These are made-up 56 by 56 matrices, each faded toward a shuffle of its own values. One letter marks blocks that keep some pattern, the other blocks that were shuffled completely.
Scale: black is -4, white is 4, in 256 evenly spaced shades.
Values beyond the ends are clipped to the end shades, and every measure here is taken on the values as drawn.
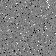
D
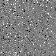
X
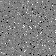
D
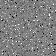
D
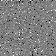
X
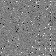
X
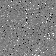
D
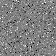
D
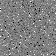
D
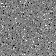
D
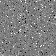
D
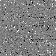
X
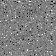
X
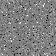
D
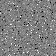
D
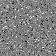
D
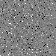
X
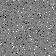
D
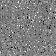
X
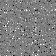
X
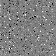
X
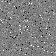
D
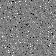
D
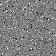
D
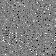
X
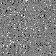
X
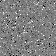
D
